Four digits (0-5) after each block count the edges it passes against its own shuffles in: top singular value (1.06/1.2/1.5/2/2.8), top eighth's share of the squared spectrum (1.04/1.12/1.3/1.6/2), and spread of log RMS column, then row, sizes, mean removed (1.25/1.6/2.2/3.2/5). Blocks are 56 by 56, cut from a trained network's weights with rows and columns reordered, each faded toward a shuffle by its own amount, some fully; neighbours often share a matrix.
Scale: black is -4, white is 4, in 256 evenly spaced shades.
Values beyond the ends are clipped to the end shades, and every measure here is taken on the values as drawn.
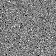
0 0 0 0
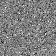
0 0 0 0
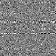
4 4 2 2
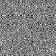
4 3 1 2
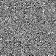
2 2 0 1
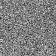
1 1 0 0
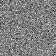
2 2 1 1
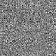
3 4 2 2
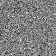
0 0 0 0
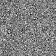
2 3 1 1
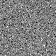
0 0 0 0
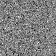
0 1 0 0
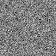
1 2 0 1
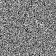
0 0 0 0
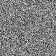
1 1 0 0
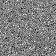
1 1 0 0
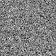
2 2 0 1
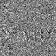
2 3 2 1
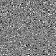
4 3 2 2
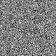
1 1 0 0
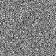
2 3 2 0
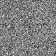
1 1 0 0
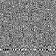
3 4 1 2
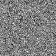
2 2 1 1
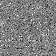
1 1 0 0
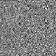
3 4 2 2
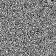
0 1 0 0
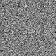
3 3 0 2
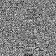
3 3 0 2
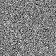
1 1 0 0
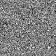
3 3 0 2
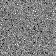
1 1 0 0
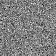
0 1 0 0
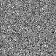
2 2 0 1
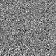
3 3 1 2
